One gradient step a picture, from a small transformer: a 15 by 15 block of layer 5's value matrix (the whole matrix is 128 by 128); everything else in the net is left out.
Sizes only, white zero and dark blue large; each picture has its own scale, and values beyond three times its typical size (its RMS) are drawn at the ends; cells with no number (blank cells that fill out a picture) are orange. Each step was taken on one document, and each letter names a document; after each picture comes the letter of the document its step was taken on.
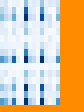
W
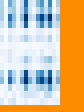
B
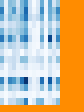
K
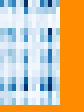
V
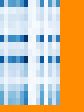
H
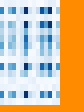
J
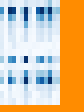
B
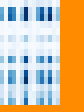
B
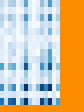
V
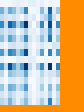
V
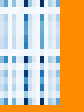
W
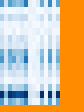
H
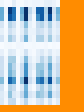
B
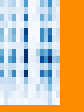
J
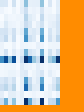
W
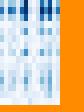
J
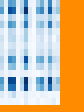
B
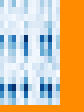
V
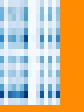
H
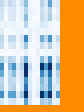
J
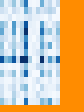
J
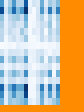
H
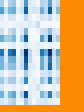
J
